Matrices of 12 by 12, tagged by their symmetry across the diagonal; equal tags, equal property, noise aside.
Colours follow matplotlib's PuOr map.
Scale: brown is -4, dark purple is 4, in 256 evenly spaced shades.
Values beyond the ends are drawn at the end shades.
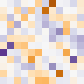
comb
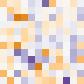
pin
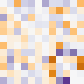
comb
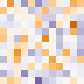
pin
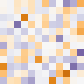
comb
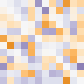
comb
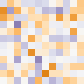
pin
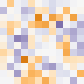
comb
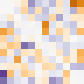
comb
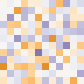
comb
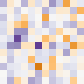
pin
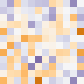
pin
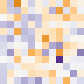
pin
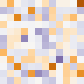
pin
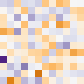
pin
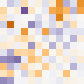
comb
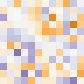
comb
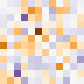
pin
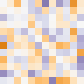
comb
